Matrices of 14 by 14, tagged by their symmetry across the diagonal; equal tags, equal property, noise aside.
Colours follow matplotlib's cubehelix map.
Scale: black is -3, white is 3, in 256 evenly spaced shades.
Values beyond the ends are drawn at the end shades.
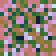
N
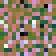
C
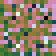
C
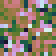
C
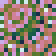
N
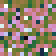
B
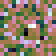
C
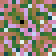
N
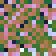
N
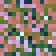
B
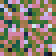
C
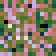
B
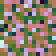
C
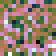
B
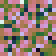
N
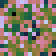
N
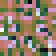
C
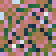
N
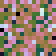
B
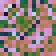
N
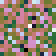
B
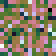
B
